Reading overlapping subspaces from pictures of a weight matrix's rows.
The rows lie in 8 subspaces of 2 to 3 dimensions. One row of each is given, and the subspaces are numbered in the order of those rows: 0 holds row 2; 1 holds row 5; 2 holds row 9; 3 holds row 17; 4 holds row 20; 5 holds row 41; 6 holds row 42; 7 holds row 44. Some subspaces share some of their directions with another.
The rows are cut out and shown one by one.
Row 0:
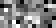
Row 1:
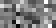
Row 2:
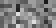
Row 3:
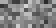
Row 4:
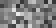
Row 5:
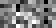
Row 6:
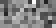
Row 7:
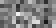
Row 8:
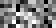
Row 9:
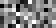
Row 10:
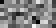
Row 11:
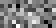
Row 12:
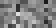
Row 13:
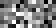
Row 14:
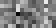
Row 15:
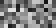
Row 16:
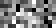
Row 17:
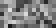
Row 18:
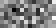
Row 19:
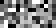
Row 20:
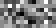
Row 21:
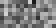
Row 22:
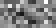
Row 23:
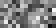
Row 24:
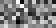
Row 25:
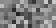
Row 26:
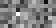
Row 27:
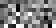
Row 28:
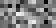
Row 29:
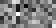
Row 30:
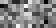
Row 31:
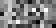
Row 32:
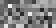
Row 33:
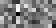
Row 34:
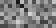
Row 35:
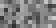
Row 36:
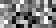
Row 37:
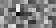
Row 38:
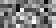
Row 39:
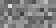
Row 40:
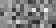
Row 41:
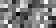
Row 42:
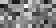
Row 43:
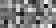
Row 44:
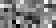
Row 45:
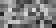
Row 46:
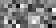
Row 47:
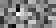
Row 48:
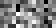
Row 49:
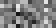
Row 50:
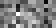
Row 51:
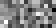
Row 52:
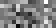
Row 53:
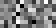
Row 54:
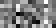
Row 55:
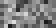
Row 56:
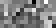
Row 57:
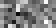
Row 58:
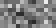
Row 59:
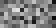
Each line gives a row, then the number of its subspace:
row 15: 1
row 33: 6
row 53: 5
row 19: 1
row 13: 0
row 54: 1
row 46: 5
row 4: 0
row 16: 2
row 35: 7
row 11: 5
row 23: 5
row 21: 2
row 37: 7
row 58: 4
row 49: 2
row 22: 4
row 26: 5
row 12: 3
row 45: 3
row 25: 0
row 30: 6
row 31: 3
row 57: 3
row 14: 5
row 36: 1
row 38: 0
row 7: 1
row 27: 4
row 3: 6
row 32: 4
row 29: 6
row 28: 4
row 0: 7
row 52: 6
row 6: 2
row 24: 5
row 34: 5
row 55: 3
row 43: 1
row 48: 2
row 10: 1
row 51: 1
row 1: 7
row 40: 3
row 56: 2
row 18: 0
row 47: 7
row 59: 0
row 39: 4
